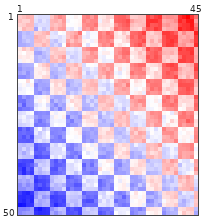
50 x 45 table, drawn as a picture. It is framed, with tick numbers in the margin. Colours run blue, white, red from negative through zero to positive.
Grain: checkered. Slope: up to the top right. Lone odd cells: none. Ninth with the lowest average: bottom left.
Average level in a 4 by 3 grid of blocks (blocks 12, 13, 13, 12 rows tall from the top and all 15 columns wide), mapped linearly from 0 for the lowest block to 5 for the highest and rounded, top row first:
3 4 5 / 2 3 4 / 1 2 3 / 0 1 2
